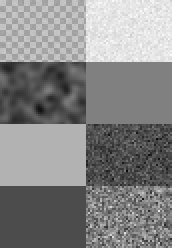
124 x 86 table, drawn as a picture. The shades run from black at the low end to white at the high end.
It is made of 4 by 2 panels. Panel 1,1: high, checkered. Panel 1,2: very high, fine-grained, faint in contrast. Panel 2,1: low, blotchy. Panel 2,2: middling, flat. Panel 3,1: high, flat. Panel 3,2: low, fine-grained. Panel 4,1: low, flat. Panel 4,2: middling, fine-grained, strong in contrast.
